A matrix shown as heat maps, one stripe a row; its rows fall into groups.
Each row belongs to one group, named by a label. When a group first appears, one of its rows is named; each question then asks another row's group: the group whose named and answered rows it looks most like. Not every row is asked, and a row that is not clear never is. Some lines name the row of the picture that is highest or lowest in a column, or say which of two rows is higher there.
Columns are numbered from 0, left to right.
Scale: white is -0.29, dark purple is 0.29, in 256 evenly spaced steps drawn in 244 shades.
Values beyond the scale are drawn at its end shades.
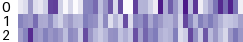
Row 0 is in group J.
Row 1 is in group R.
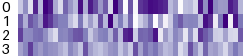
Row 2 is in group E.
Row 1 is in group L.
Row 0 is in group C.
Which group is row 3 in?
R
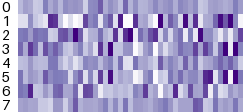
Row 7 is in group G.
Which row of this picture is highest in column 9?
2
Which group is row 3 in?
L
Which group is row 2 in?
E
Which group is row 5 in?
L
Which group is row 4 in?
J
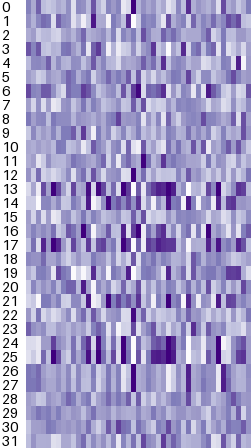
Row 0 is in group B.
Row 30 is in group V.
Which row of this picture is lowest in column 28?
3
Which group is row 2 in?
G
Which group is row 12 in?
B
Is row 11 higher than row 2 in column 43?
No
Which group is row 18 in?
R
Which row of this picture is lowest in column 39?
24
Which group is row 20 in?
E
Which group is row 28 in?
V
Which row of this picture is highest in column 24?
17
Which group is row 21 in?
V
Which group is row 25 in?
C
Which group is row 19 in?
J
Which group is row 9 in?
E
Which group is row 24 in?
C
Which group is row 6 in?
E
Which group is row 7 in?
B
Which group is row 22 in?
B
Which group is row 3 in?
R
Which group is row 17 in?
C
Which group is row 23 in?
R
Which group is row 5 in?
V
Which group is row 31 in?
G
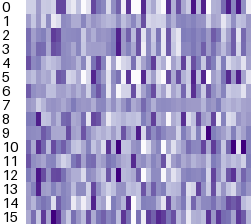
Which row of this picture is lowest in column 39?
1
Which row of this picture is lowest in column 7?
11
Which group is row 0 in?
J
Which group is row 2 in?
L
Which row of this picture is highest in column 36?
9
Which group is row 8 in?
R
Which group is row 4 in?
R
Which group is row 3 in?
L
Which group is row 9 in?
E
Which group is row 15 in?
C
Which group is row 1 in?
B
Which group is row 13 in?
R
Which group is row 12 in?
L
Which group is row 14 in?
J
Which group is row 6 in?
R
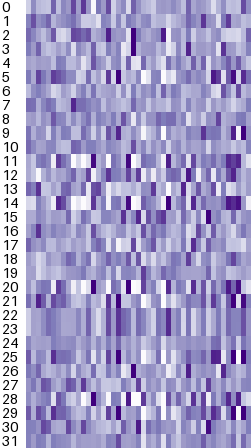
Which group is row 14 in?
J
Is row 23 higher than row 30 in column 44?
No
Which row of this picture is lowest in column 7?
2
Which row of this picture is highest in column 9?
7
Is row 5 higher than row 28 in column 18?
Yes
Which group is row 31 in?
L
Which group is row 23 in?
V
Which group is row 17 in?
R
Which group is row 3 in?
B
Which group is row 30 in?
E
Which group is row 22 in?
V
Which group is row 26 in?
B
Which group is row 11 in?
J
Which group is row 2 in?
E
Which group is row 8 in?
C
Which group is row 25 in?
L
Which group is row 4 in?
J
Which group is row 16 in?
R
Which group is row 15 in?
E
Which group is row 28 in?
J
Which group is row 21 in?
L
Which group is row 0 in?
E
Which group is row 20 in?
J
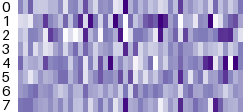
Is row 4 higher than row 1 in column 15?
No
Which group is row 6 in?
R
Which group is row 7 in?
B
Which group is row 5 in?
V
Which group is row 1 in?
C
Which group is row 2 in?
J
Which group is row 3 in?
B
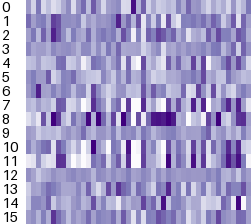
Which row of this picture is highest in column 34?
6
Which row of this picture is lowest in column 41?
14
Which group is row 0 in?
B
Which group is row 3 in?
L
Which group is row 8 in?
C
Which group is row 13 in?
V
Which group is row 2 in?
C
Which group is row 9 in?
G
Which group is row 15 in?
C
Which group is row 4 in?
J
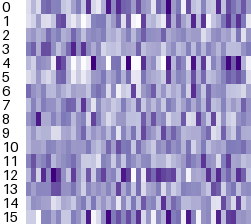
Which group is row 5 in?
J
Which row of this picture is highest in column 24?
12
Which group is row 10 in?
V
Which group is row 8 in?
R
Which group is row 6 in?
R
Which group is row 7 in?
E
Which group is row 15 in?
V
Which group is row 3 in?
E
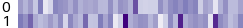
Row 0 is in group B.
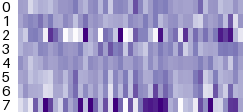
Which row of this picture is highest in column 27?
7
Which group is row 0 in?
G
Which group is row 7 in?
C
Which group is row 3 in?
V
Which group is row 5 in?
G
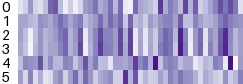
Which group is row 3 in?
V
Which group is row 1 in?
V
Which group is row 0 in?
J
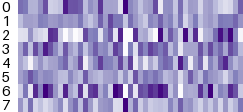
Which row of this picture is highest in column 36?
6
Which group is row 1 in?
V
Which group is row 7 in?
B
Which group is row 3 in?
C
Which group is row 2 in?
J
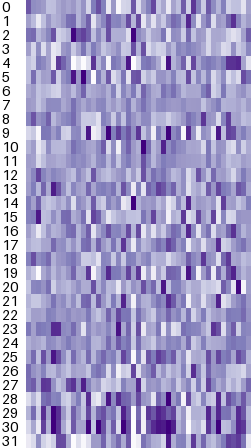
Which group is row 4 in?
J
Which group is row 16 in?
V
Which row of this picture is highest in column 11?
5
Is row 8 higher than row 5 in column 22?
No
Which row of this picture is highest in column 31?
15
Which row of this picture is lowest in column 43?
20
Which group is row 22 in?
V
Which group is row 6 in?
G
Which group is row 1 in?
V
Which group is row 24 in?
V
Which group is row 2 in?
E
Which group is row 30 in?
C
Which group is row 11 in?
G
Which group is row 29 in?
C
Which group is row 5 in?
E
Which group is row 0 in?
R
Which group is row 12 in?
R
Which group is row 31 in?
J
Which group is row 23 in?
L
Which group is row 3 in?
B
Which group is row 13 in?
C
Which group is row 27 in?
E
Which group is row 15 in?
R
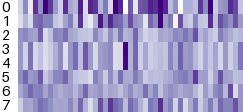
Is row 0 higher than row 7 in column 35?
No
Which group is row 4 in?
B
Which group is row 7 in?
V
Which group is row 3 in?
B
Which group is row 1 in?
V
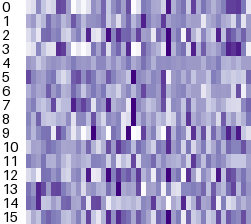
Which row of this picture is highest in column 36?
11
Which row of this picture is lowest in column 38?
14
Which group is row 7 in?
E
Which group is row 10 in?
V
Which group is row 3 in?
J
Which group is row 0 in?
J
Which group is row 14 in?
R
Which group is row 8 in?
B
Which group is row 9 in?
J
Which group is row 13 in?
L
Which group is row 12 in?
V
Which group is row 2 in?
V
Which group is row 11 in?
R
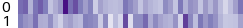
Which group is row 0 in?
E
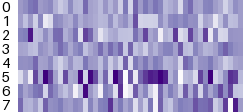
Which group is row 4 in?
R
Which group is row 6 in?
J
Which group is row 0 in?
R
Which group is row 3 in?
V
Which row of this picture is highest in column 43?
7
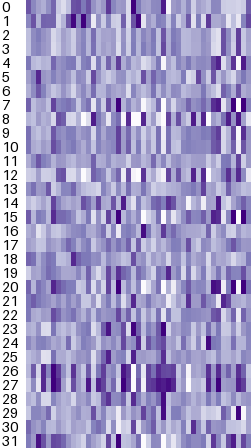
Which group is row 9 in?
L
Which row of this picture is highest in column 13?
8
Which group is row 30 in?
R
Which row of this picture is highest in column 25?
27
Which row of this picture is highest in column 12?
27
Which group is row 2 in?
G
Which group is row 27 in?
C
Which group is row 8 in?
J
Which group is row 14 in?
C
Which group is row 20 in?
L
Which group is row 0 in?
E
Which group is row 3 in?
G
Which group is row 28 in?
E
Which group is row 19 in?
V
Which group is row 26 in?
C
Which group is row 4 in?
L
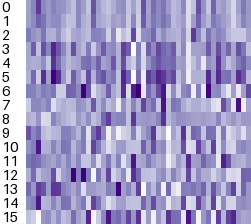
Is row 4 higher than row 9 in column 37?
No
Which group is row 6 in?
E
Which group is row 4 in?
C
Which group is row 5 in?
C
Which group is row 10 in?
R
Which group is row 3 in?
C
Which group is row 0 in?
R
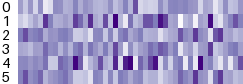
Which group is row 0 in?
B
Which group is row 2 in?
B
